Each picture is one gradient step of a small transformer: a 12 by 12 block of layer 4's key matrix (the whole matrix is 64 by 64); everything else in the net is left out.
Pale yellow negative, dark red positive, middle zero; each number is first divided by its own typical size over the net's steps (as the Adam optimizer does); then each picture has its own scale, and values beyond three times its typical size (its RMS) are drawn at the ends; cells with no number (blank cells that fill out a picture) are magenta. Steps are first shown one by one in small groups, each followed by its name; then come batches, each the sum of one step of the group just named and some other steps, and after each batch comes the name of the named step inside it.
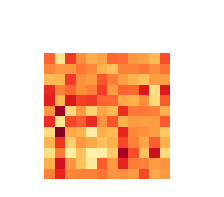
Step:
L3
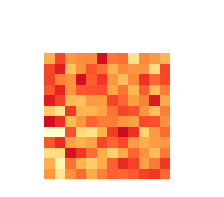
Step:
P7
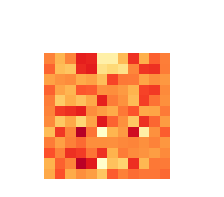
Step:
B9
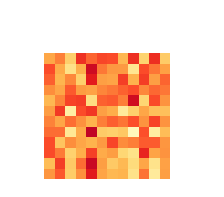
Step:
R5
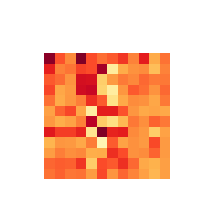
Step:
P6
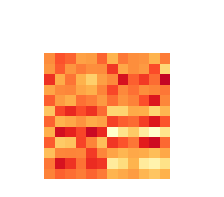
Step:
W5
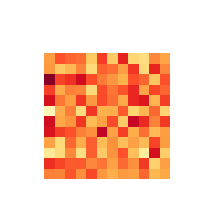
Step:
P6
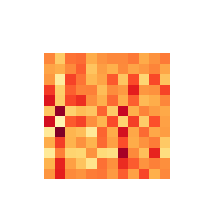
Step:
L3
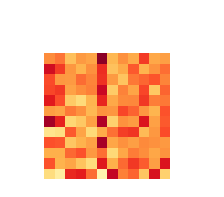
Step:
P7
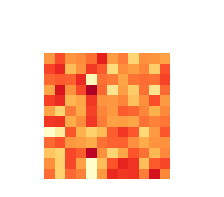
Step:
P7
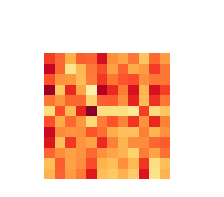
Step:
R5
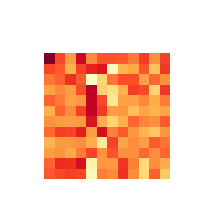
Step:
P6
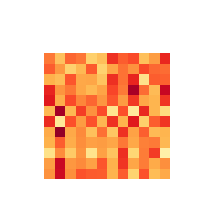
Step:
L3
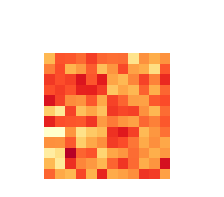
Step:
P7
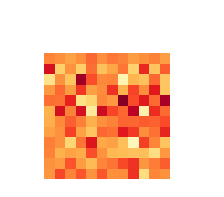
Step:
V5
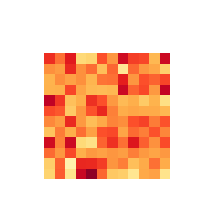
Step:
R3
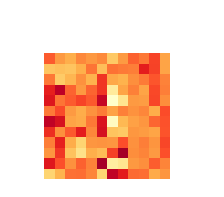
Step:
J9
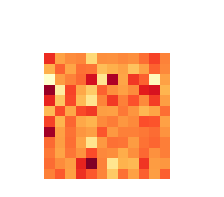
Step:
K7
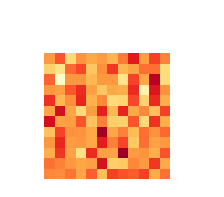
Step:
J9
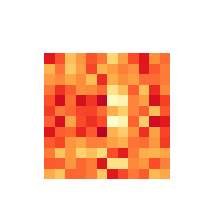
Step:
J9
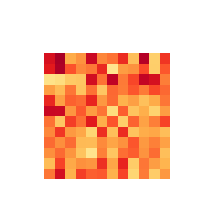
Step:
R3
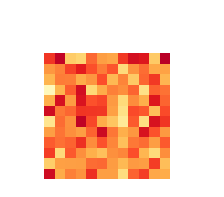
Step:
R3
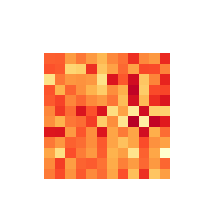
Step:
K7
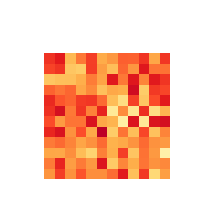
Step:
J9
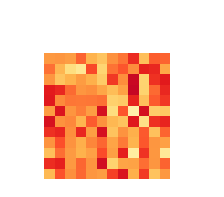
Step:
J9
